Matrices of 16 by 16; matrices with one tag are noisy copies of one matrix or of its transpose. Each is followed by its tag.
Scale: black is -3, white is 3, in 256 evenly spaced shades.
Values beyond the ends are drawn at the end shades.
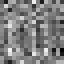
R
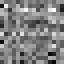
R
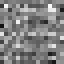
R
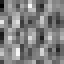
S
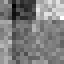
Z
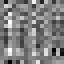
R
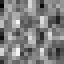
S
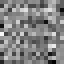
R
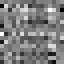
R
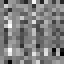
R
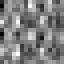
S
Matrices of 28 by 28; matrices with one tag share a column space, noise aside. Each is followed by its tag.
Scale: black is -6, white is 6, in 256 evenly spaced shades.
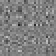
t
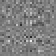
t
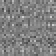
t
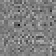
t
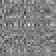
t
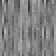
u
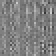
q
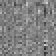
q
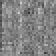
q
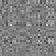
t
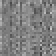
q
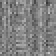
q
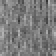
u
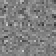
t
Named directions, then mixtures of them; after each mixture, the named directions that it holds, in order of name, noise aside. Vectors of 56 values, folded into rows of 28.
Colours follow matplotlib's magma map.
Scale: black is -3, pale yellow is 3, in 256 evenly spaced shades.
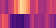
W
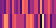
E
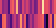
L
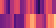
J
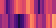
J, W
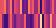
E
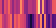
E, J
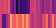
L, W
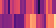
J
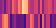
E, W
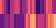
J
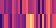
E, J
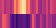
W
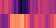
W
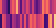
J, L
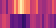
W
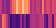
L, W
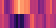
J, W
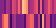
E, W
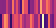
E, L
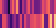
J, L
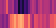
W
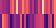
L, W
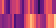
J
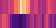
W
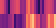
J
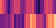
J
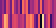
E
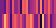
E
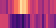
W
